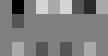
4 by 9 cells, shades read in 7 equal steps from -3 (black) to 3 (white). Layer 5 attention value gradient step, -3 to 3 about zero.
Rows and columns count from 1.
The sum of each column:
0 -3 0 1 1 1 -1 -1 1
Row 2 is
0 -1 0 0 0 0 0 0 0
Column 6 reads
2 0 0 -1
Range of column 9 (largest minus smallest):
1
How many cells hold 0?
24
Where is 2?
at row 1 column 4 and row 1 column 6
